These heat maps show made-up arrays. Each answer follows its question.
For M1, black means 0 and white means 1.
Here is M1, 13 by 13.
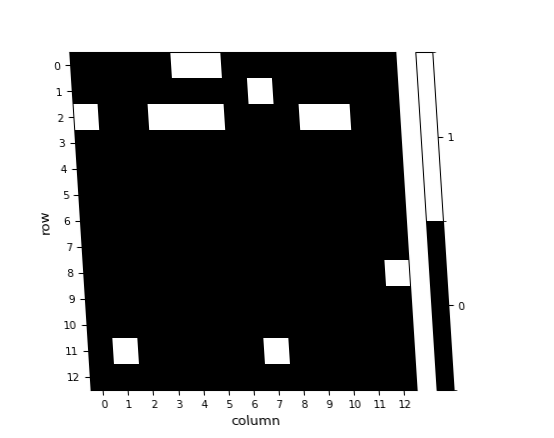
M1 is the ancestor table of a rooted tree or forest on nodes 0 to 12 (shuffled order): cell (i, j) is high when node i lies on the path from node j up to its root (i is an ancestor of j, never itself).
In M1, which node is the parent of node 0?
2
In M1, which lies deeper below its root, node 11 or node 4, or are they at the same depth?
node 4
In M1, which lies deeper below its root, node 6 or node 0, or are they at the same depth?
node 0
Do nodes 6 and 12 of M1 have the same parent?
no
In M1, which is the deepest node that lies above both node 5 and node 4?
0
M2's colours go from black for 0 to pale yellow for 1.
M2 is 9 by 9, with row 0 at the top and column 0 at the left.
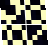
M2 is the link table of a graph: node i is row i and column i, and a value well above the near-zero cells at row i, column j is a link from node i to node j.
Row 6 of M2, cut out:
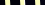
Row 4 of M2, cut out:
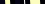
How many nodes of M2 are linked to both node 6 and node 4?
2
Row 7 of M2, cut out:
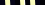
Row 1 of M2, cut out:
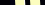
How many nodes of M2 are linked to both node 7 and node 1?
2
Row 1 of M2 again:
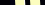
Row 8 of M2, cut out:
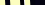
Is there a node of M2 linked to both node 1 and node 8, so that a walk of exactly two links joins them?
yes
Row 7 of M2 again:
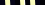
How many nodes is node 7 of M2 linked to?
3
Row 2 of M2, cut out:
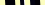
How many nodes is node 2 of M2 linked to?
4
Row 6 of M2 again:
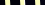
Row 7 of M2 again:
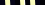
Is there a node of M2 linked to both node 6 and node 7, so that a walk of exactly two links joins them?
yes
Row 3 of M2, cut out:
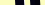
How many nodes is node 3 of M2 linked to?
5
